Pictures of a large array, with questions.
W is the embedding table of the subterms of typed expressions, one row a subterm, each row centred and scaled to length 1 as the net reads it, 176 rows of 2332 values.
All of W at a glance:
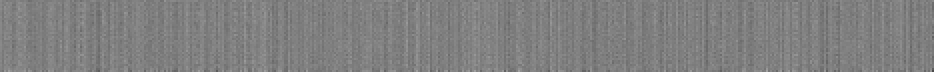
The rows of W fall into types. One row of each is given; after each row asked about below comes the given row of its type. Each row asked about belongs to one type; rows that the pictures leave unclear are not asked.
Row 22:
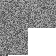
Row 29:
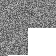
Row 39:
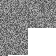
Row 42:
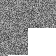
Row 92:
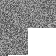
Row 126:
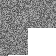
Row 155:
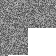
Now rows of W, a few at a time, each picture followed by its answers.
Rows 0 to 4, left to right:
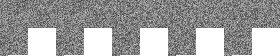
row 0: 126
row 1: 126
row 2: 22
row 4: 42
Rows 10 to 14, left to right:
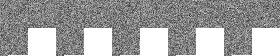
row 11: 22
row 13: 29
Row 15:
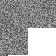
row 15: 92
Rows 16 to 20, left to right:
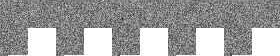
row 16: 126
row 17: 22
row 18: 39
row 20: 92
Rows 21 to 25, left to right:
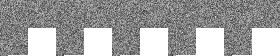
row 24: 29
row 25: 126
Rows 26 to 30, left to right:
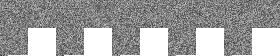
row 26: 22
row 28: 155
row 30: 126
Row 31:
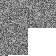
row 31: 39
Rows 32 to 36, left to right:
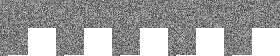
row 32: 42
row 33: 39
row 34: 126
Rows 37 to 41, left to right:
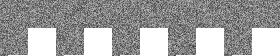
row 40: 92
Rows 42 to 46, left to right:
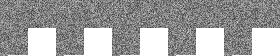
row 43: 42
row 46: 42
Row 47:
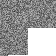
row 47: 126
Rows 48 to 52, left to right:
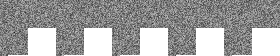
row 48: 22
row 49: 29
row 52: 126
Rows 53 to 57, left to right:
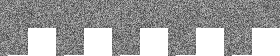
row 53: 42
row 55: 42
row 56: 29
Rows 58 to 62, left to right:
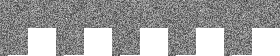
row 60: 22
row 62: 29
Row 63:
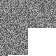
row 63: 39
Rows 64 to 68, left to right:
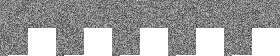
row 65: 92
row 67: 39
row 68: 42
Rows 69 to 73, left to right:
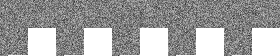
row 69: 155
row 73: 29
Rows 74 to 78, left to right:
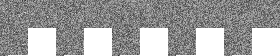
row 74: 92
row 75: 126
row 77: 22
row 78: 126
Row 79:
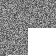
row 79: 29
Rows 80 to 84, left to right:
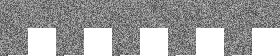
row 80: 92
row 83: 42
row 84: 29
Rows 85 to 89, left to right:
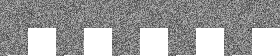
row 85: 42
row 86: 126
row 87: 126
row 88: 92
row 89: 126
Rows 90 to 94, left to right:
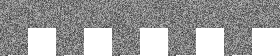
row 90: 39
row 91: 22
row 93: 22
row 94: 155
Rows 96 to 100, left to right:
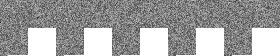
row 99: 39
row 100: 22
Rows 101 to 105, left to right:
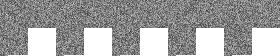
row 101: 22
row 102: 29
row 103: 22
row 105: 92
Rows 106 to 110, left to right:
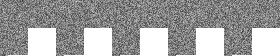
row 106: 29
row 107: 42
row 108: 22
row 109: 126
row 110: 155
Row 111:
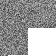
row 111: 22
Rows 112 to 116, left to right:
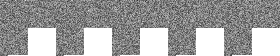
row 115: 126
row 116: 22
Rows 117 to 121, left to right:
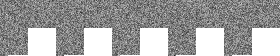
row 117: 22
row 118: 22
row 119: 29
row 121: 155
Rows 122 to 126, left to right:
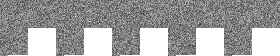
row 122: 126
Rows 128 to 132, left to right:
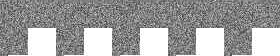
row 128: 22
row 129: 29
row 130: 126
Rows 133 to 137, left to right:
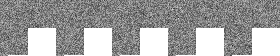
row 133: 42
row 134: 155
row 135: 42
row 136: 29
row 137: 92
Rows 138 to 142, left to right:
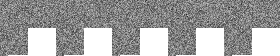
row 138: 29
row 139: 39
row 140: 155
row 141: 22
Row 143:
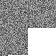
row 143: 22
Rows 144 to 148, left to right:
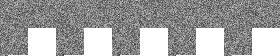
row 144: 155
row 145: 92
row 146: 39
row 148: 29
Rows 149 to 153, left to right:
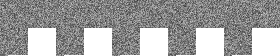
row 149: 29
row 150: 155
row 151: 126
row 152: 92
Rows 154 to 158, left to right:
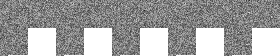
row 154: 39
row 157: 155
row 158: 92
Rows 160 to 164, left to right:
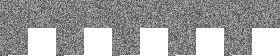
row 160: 22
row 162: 92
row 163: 42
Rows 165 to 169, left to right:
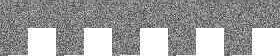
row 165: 126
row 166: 126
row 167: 42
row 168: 39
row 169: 29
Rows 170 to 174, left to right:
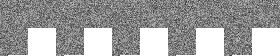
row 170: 126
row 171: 155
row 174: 155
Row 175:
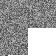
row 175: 39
